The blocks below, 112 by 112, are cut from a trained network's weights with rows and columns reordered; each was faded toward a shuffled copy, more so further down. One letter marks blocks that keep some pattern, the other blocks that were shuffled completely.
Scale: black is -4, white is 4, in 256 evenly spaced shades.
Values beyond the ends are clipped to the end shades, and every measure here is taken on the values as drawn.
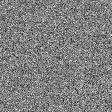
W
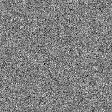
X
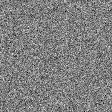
W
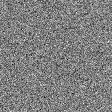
W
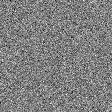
W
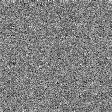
X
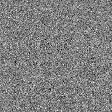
X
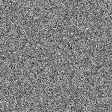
W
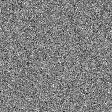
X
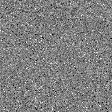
X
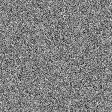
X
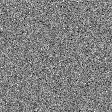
W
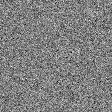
W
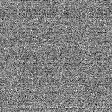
X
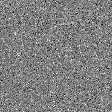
X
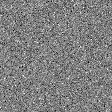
W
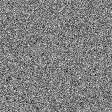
W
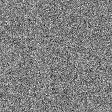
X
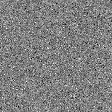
X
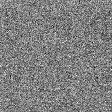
X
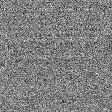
X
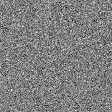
X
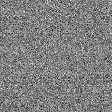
X
